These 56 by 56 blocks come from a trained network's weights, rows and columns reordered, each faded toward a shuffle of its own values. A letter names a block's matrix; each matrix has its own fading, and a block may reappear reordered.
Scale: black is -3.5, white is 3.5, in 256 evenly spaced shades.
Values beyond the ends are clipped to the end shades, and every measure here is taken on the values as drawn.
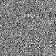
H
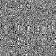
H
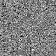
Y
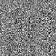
H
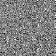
H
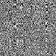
H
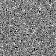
Y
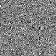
H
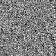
H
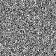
Y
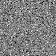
Y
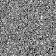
Y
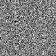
H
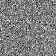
Y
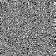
H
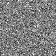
Y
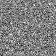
Y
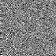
H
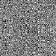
H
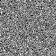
Y
